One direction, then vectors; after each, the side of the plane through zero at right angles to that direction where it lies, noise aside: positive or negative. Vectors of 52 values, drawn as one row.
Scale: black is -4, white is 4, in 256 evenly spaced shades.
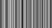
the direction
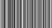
negative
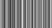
negative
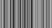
negative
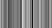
negative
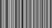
positive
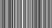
negative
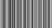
negative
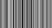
positive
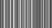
positive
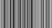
negative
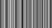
positive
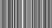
negative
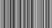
negative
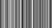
positive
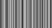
positive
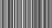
negative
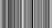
negative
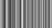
negative
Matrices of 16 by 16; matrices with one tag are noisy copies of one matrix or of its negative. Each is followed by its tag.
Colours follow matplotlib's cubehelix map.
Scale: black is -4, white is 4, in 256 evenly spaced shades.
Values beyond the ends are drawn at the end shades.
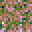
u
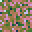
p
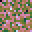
p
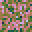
u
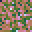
p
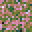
u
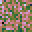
u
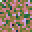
p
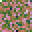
p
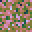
p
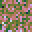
u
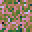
u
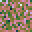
p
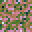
u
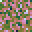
p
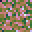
p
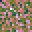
p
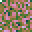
p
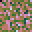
p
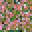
u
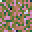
p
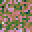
u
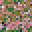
u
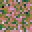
u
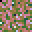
p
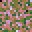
p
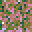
u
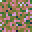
p
